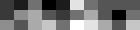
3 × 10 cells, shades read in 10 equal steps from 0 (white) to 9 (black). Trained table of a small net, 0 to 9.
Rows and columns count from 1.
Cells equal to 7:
3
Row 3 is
4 6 3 2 5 0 1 3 6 2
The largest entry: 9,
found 2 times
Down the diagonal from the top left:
7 4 3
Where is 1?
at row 1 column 6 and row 3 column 7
